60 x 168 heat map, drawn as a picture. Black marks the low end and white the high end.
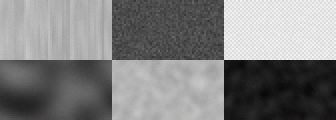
It is made of 2 by 3 panels. Panel 1,1: high, streaked downward, faint in contrast. Panel 1,2: low, fine-grained, faint in contrast. Panel 1,3: very high, checkered, faint in contrast. Panel 2,1: low, smooth. Panel 2,2: high, blotchy, faint in contrast. Panel 2,3: very low, blotchy, faint in contrast.
